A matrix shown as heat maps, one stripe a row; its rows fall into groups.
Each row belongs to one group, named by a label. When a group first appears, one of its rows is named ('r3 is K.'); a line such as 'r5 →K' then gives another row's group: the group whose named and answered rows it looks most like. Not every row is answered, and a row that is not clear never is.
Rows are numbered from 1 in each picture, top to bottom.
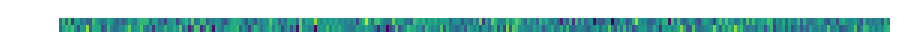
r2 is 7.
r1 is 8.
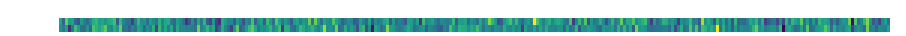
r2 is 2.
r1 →2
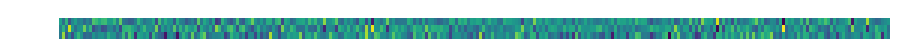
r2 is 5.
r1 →2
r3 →8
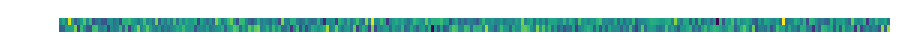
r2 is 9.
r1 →5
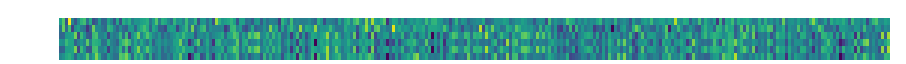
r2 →8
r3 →9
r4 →7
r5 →9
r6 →7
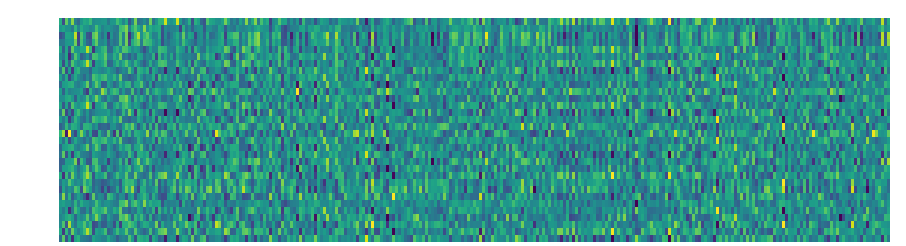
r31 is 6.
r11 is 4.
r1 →6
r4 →9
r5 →6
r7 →6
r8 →8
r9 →2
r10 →7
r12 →7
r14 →8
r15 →2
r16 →5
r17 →5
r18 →2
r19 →7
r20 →8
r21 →9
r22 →7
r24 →5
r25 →5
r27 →9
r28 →2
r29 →7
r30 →5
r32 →8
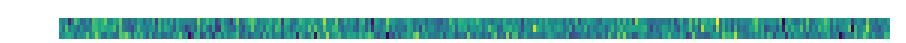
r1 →2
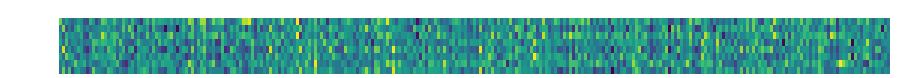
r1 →4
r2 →8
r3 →4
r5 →8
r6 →2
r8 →8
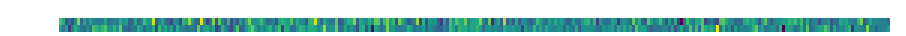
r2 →2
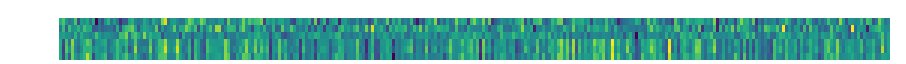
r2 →5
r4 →6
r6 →6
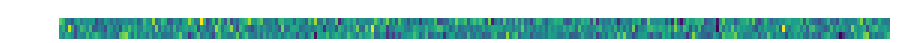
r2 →5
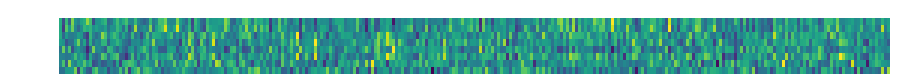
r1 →6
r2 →6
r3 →4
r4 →4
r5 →8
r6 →4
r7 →5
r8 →9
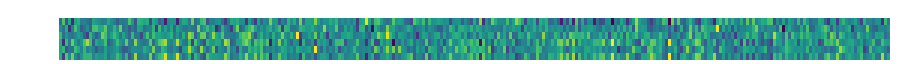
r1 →8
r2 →2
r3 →4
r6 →6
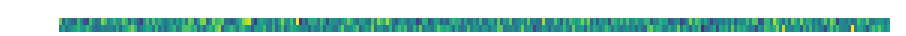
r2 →5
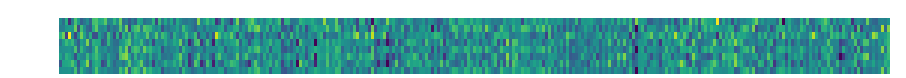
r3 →5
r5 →9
